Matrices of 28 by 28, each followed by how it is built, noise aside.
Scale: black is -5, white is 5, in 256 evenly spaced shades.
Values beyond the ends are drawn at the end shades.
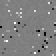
sparse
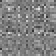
low rank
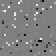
sparse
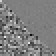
lower triangular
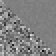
lower triangular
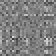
low rank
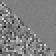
lower triangular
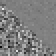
lower triangular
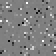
sparse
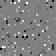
sparse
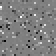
sparse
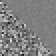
lower triangular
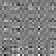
low rank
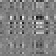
low rank
